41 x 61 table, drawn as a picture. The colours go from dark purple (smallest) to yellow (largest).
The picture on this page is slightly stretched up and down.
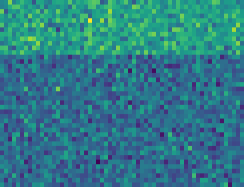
Overall the values sit about 40% of the way up the scale. A horizontal seam about 30% of the way down splits the table, and the top part is higher. No regular stripes run through it.
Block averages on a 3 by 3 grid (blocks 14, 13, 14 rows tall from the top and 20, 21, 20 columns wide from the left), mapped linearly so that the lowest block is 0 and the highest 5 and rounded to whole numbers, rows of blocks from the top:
4 5 5 | 0 0 0 | 0 0 0
